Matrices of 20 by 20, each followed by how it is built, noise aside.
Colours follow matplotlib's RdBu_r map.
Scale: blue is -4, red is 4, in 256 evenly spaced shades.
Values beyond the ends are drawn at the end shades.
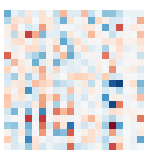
uneven columns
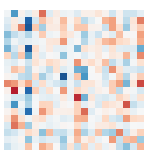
uneven columns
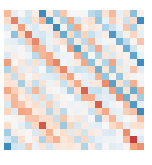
Toeplitz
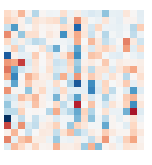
uneven columns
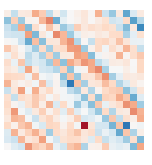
Toeplitz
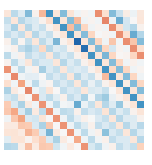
Toeplitz
